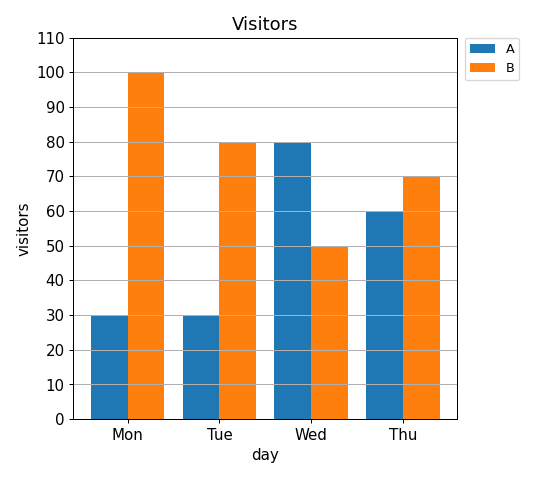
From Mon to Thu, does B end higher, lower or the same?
lower
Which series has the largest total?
B
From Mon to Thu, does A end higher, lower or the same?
higher
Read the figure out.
Title: Visitors
x-axis: day, ticks Mon Tue Wed Thu
y-axis: visitors, ticks 0 10 20 30 40 50 60 70 80 90 100 110
Legend: A, B
Values:
A: 30 30 80 60
B: 100 80 50 70
